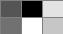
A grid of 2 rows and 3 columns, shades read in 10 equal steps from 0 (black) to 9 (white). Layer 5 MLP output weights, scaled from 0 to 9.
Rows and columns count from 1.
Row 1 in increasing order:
0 3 8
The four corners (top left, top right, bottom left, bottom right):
3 8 4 7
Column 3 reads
8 7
